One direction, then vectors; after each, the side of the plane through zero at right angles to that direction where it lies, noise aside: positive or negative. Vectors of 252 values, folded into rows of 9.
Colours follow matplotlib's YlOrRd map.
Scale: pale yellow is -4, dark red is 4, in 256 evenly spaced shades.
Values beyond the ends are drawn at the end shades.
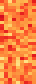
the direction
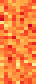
positive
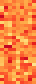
positive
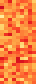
negative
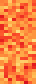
positive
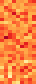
positive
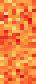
positive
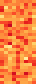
negative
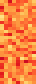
negative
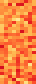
negative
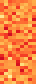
negative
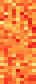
positive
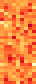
positive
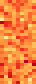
negative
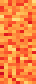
negative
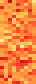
negative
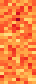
positive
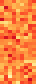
positive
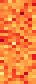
positive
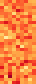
negative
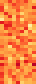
negative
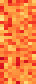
negative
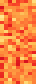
negative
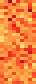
negative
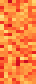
negative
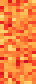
negative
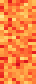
negative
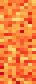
negative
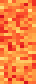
positive
